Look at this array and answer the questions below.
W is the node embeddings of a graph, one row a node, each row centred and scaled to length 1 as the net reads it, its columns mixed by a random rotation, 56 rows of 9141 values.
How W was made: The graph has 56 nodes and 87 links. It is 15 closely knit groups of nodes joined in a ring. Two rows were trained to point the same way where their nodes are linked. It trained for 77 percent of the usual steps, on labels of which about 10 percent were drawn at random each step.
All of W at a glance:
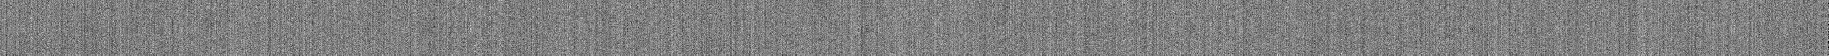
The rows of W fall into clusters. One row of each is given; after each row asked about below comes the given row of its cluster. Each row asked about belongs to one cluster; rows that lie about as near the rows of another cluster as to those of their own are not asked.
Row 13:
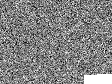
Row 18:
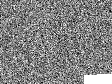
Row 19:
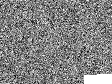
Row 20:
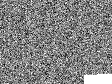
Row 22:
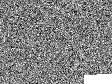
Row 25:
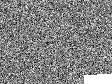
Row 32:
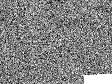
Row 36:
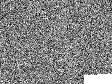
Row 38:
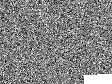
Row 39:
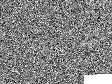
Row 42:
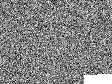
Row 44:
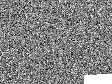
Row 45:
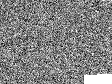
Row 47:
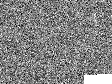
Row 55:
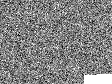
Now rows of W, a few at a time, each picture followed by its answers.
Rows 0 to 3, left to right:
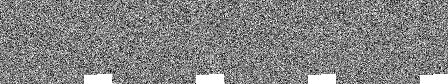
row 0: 13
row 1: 19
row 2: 13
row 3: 38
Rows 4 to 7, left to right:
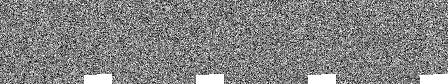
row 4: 18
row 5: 22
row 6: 38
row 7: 38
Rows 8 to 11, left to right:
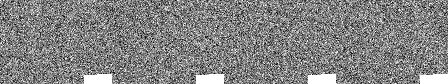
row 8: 32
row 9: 39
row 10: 44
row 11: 19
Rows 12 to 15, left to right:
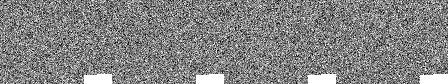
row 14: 42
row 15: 44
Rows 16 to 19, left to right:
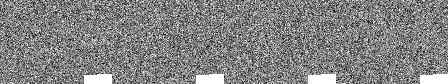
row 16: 39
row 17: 18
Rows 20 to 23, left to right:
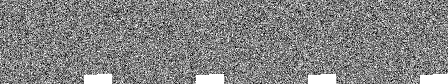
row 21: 36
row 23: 13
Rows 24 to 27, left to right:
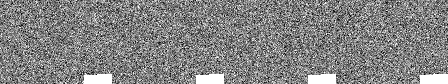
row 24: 47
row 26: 18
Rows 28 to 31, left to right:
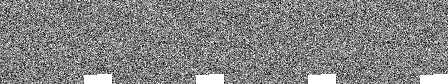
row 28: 25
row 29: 25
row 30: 20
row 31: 25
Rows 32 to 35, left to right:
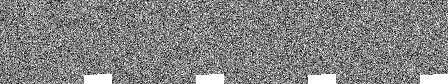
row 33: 19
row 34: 22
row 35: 55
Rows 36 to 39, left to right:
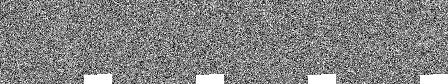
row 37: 18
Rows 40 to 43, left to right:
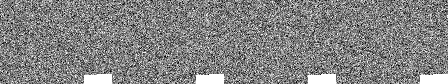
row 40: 13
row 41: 47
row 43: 47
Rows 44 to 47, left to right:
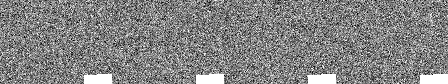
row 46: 42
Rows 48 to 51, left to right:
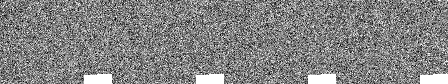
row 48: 36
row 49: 32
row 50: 20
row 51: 45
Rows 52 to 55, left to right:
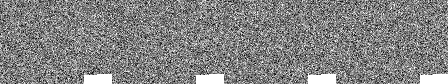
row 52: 47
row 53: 39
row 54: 55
